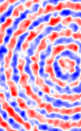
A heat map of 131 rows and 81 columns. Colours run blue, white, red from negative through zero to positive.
Lone odd cells: none. Average level on the scale: 50%. Grain: blotchy. Rings: centred on the middle right. Slope: none.
